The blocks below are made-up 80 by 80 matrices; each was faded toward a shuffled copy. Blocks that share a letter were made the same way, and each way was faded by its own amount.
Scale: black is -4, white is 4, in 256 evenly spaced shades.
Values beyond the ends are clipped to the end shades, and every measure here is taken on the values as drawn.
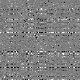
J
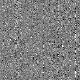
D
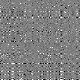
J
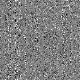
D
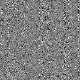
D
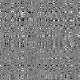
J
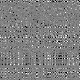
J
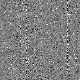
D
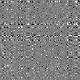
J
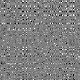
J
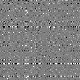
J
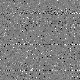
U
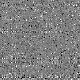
U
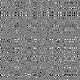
J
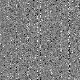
D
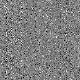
D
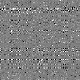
J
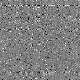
U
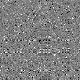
U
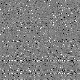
U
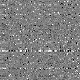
U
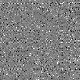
U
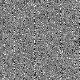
D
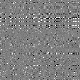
J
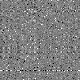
U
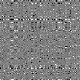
J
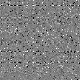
U
